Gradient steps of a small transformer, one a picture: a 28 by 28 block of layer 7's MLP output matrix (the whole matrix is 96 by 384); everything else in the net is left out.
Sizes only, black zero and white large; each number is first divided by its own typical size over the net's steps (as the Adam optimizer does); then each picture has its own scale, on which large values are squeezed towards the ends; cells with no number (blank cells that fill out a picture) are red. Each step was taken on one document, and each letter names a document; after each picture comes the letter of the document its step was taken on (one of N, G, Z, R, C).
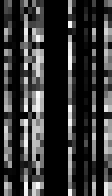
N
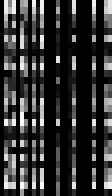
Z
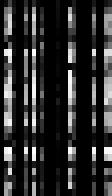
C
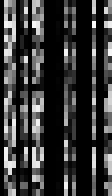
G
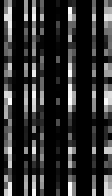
C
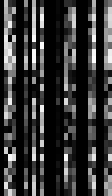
G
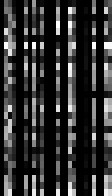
C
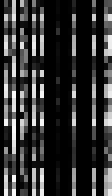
Z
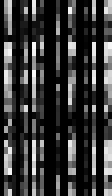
C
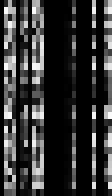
G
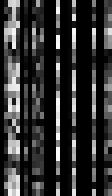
Z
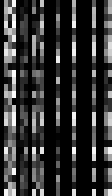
Z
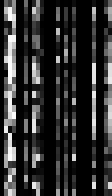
G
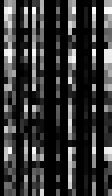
C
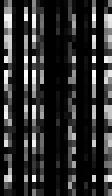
C
